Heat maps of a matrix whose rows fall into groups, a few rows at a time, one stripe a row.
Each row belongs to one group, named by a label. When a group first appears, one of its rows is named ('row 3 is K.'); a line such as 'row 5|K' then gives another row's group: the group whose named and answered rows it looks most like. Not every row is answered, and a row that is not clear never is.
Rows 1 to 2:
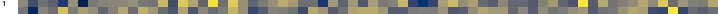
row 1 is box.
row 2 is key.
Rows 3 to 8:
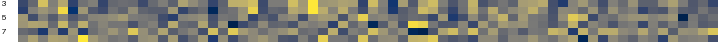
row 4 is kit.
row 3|kit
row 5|key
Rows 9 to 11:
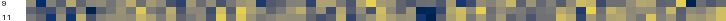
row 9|key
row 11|box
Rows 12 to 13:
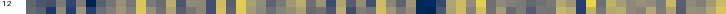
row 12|box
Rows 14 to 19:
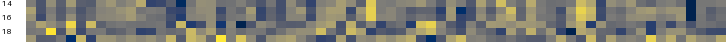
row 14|key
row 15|key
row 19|box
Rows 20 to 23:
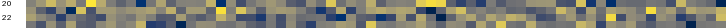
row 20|kit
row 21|box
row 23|key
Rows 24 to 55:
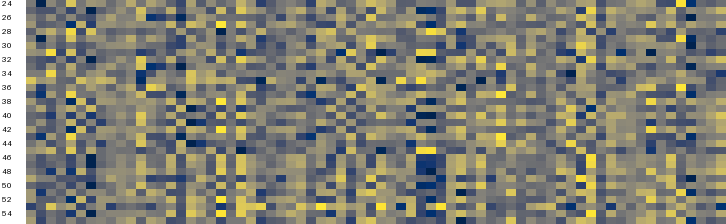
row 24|key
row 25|box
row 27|box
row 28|kit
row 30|key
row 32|box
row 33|key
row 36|key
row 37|key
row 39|kit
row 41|kit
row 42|box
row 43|key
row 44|kit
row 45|kit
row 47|box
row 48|box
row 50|box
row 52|box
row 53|kit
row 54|box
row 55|key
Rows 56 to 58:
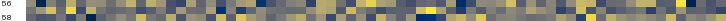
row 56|key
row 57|kit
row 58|box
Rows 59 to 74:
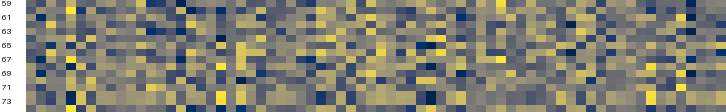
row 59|key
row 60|kit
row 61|key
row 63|key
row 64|kit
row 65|box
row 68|box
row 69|key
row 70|kit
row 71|key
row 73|box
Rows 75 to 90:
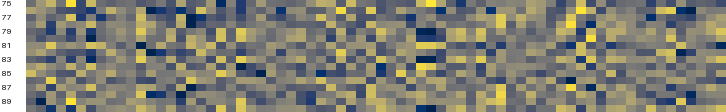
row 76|key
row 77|kit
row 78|kit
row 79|box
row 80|box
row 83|box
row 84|kit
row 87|kit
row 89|key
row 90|box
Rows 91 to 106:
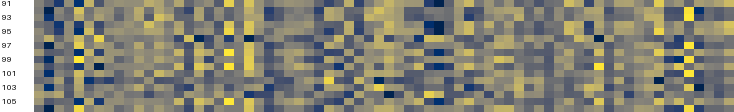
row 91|box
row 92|key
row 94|box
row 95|box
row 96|kit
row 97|key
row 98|box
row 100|box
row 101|key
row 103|key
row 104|kit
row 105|box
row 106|key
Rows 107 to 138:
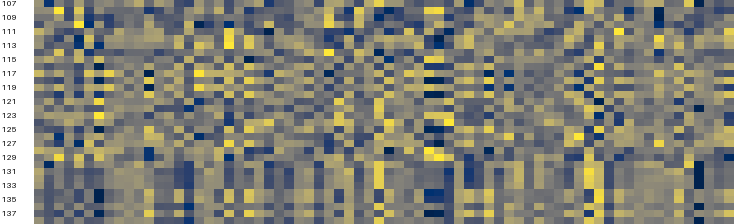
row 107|key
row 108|kit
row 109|kit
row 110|kit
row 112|box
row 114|kit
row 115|kit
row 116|box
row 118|box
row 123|kit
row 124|kit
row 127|box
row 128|kit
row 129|kit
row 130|key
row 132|key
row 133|key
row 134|box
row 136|key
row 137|box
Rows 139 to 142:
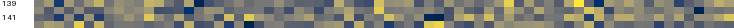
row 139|kit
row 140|key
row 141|box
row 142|kit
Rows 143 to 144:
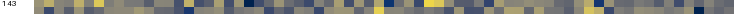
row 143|kit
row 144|key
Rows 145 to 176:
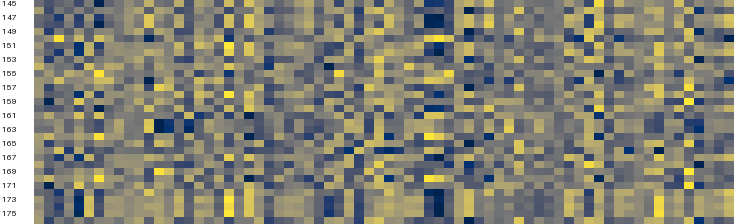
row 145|box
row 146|key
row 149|key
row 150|kit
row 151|box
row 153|key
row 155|kit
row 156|kit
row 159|key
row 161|kit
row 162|key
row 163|key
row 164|kit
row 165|key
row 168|key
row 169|key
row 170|kit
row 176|key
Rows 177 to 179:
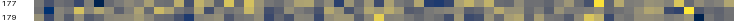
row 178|key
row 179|key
